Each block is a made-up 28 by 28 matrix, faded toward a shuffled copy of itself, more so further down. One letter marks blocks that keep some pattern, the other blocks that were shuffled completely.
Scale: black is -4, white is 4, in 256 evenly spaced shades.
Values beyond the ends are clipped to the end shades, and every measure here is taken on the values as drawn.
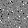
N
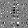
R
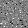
N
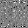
R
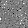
N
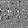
R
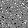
N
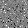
N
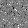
N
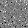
N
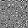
R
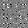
R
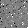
N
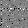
R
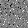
N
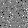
N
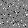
N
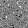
N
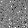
N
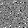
N
